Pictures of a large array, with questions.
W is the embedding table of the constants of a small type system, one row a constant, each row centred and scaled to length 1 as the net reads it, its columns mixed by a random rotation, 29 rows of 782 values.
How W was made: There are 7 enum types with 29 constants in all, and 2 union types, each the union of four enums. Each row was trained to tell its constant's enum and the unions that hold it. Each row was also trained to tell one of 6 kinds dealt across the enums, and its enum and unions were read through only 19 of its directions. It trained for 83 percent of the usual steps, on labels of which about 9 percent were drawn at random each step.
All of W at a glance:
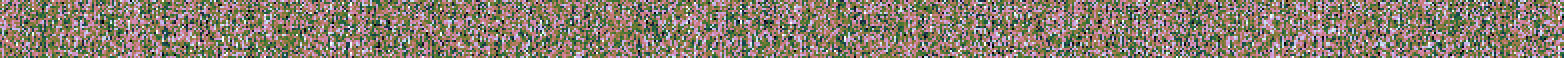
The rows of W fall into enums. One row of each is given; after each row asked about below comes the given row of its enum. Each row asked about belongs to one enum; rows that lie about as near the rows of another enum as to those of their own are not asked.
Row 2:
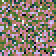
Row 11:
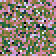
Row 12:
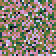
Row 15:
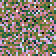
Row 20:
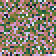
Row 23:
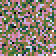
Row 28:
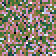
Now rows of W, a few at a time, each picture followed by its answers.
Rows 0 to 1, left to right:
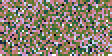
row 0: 11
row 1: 23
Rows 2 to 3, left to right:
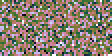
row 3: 20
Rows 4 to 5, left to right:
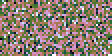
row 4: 2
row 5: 28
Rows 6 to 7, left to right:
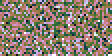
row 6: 20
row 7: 11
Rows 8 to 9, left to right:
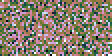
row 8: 2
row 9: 28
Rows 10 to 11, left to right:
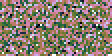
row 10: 11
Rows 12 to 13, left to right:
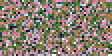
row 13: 11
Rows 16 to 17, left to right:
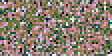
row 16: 2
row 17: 11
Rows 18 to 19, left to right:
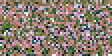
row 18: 20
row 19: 20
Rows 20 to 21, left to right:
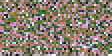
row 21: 23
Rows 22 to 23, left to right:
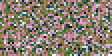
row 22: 23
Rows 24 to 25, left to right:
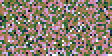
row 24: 28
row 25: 12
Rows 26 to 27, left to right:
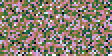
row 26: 2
